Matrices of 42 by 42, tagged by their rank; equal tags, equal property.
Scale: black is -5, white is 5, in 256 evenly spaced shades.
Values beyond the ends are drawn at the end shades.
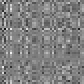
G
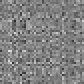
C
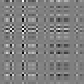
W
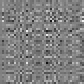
G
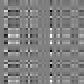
W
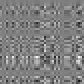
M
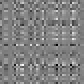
M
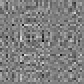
C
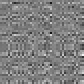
G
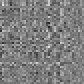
C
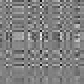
M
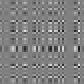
W
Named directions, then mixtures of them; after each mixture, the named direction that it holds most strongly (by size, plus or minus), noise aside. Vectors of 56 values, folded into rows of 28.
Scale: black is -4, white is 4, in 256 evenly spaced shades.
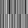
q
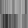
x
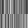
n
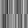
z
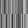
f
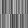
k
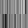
x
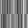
z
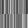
n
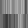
x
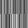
k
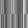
f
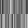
n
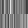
n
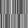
k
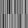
q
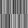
k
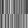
n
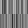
k
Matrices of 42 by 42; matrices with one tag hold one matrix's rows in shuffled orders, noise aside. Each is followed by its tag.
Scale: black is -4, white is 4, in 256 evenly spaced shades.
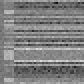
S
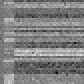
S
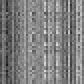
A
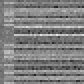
S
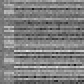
S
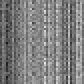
A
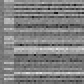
S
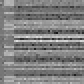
S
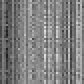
A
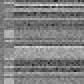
S
